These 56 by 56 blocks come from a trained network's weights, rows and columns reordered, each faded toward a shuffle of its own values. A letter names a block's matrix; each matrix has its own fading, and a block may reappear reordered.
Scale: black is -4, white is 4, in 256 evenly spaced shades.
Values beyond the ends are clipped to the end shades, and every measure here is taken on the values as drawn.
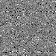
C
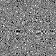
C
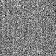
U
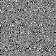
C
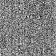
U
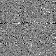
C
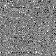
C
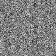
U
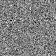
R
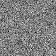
R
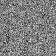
U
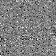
C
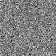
R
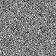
R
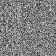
U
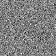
R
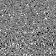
C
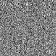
U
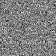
R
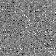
C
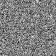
R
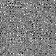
C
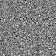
R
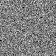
R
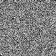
R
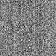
U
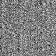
U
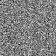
U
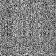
U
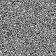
R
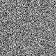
U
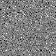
C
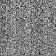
U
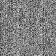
U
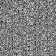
U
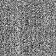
U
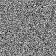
R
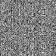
U
